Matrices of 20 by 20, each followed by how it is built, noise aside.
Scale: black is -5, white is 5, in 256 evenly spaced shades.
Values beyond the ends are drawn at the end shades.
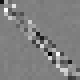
banded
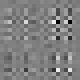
low rank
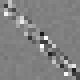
banded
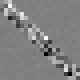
banded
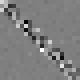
banded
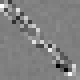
banded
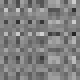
low rank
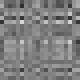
low rank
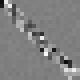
banded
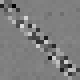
banded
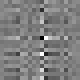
low rank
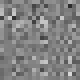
low rank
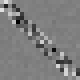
banded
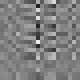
low rank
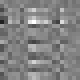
low rank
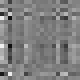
low rank
